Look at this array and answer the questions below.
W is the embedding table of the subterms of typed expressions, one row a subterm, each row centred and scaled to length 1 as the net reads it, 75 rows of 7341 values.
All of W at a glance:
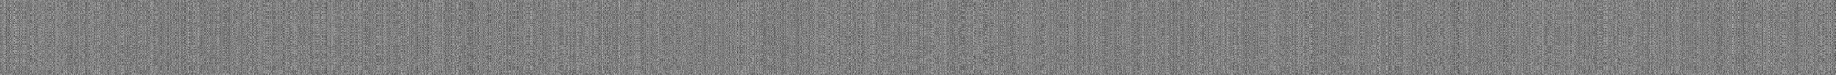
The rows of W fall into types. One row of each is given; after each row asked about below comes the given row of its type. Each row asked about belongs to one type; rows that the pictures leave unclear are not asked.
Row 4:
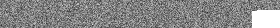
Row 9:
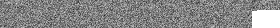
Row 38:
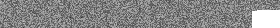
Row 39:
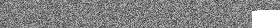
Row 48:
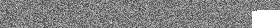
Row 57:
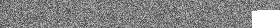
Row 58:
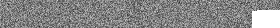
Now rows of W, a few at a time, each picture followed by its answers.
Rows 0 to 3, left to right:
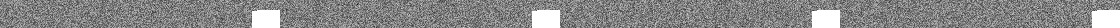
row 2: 4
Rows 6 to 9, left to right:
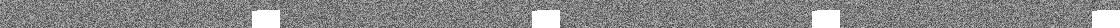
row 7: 39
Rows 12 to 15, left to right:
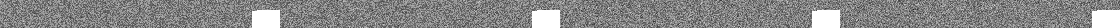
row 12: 38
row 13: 39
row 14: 58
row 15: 58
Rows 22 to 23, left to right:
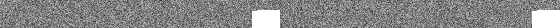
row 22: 58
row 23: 57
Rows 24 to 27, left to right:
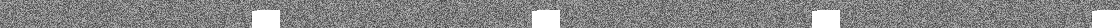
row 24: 38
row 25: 4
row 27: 38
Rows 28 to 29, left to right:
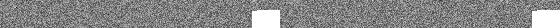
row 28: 58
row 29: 9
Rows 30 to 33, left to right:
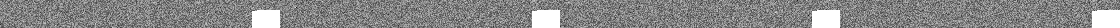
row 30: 38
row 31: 58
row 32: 9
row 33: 58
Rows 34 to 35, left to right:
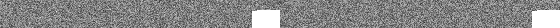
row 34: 38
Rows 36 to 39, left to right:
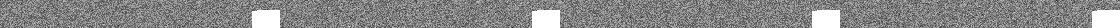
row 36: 39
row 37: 39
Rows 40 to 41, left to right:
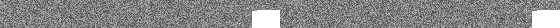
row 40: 38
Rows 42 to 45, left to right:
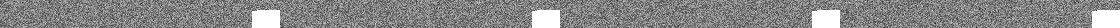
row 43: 38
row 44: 39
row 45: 48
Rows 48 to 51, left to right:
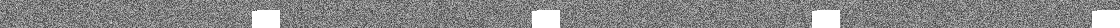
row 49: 57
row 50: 38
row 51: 58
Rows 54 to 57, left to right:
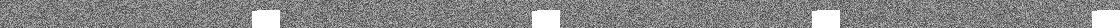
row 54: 39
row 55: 48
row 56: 4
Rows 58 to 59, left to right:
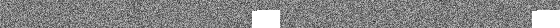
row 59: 4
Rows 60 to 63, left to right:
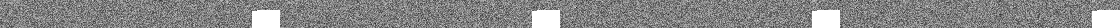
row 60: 9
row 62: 58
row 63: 57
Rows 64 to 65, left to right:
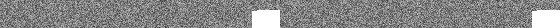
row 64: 4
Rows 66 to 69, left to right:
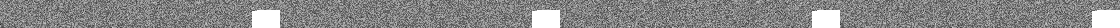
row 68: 39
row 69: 38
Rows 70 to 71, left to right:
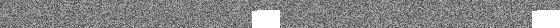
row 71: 48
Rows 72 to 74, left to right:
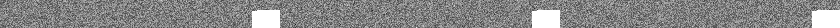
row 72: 39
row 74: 4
